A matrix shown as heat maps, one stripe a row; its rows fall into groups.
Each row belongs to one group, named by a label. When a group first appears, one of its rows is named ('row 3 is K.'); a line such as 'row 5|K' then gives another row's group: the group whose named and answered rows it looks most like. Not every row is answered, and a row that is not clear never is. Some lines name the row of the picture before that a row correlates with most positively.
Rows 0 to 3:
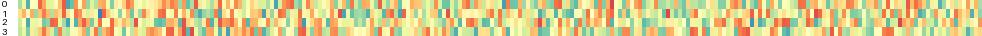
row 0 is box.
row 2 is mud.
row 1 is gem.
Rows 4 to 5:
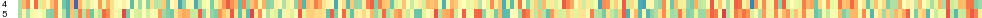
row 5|mud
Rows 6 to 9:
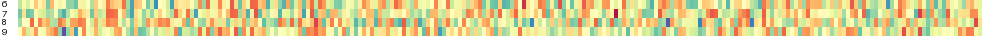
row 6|mud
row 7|mud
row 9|mud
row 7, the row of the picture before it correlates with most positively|5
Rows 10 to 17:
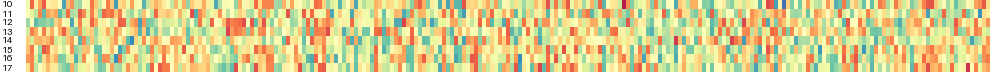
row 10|box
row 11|gem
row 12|mud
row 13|mud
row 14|gem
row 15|box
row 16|box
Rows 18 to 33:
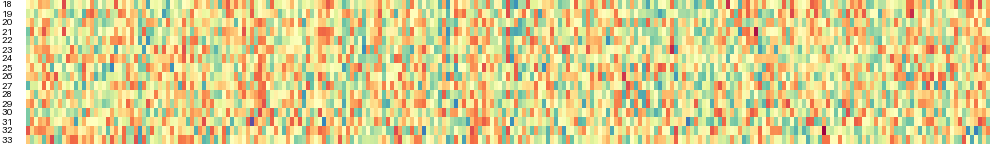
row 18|mud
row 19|mud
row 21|mud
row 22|mud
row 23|box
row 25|box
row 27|mud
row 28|box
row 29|box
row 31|box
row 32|gem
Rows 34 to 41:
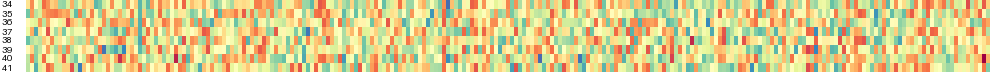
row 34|box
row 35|mud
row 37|box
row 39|box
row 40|mud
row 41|box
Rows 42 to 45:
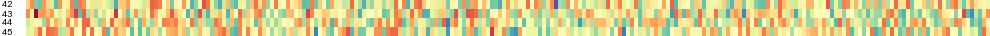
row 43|gem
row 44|gem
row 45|gem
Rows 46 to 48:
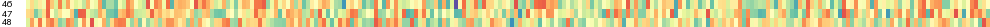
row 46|box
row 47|box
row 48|gem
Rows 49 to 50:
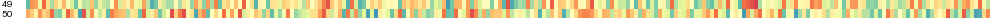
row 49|mud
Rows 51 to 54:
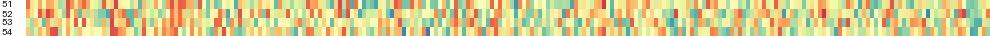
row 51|gem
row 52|gem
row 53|gem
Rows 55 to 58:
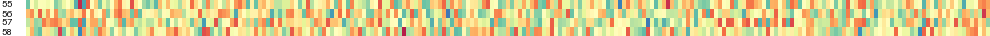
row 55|mud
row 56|gem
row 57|mud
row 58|box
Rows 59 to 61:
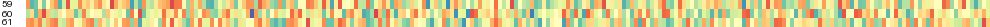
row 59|gem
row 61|gem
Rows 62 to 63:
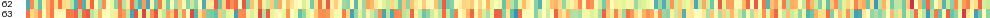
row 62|mud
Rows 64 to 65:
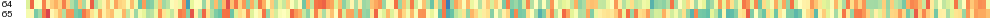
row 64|mud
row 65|box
